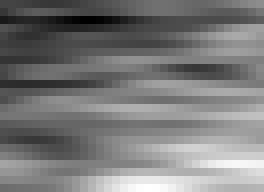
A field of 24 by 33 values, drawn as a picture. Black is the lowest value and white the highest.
The halves do not mirror each other. The grain runs across in streaks. Values rise toward the bottom right. The ninth with the lowest average is the top left.
